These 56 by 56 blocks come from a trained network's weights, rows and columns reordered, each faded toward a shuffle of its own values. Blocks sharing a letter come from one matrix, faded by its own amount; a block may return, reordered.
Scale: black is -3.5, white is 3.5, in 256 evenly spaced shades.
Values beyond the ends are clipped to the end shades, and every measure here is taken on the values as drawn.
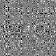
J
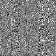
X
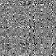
J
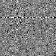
X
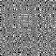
J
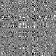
J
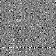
X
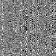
X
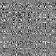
J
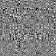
J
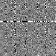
X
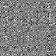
J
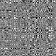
J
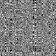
X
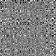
J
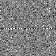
X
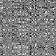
J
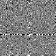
X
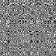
J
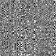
X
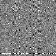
X
